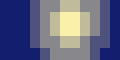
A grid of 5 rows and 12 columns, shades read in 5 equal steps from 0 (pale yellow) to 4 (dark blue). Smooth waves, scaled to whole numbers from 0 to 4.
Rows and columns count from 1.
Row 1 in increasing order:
1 1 2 2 2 2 3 3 4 4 4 4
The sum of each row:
32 28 28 33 38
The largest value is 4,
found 22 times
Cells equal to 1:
8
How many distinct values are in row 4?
4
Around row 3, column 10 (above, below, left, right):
2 3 1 3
